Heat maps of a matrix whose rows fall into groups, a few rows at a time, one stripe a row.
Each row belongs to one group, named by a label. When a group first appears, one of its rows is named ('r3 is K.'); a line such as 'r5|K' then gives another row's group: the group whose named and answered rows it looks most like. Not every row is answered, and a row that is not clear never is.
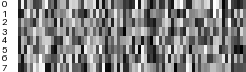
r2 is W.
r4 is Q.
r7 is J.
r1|J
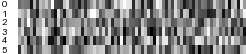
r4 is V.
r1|Q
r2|W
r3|W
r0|Q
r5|Q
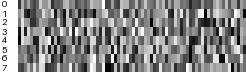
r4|Q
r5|V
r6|Q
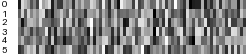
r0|Q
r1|J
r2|J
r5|J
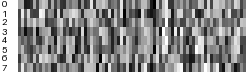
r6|Q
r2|J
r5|V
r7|W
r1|W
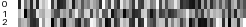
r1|W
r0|Q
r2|Q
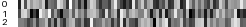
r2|V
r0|J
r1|Q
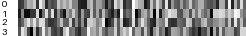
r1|V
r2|J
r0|J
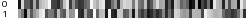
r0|Q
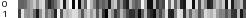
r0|J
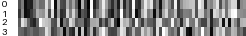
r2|Q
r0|V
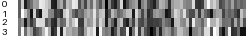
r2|W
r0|W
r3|W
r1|Q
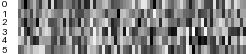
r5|J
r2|V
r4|Q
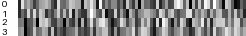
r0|W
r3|V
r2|V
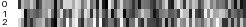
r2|W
